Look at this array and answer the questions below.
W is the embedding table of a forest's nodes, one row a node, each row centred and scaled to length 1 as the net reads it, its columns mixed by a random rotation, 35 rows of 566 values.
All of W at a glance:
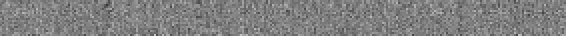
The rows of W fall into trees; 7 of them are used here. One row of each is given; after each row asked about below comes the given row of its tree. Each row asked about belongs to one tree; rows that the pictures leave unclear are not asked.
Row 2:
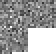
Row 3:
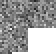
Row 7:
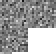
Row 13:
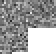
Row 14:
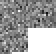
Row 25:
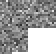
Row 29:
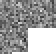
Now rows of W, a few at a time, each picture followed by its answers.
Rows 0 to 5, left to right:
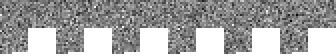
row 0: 3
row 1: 2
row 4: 25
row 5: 25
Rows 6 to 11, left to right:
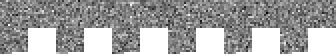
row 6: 25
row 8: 13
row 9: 29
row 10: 14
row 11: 14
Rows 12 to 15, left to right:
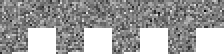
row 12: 13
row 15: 25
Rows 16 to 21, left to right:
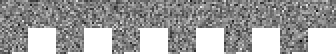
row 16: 3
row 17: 3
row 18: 2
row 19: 7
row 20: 7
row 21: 25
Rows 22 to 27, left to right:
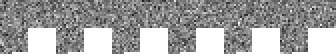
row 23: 2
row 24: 3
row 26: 2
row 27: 7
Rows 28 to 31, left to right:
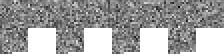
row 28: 29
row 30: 29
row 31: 2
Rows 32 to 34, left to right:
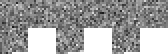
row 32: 29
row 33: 14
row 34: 7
